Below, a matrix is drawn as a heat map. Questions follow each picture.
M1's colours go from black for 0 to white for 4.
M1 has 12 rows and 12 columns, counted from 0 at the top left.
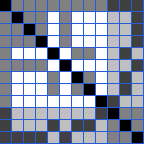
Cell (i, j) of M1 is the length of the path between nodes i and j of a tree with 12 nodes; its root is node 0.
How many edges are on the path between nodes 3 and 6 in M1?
4
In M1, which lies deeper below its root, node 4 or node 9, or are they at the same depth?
node 4
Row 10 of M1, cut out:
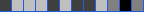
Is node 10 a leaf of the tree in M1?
no
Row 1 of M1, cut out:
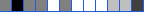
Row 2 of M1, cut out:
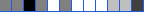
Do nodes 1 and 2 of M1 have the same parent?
yes
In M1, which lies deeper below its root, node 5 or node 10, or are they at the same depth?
node 5
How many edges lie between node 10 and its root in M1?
1
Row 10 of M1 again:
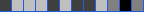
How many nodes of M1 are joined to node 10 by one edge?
4
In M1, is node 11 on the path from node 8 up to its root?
no
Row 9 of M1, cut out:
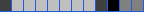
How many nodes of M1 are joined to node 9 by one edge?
2
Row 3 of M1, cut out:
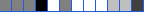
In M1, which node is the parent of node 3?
11
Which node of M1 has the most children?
11
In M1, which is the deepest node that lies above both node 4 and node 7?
10
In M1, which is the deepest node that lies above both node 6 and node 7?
10
